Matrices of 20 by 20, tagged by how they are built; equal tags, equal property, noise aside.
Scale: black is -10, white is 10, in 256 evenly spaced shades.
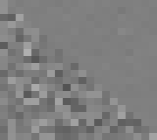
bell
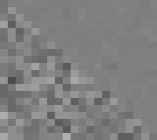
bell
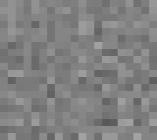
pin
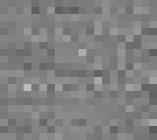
pin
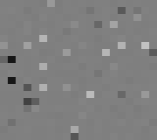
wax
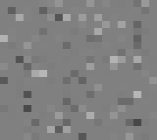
wax
